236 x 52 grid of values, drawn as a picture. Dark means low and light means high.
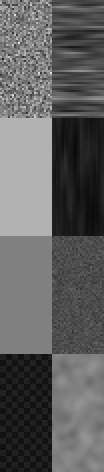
The table splits into 4 rows of 2 panels. Panel 1,1: middling, fine-grained, strong in contrast. Panel 1,2: low, streaked across. Panel 2,1: high, flat. Panel 2,2: very low, streaked downward, faint in contrast. Panel 3,1: middling, flat. Panel 3,2: low, fine-grained, faint in contrast. Panel 4,1: very low, checkered, faint in contrast. Panel 4,2: middling, blotchy, faint in contrast.
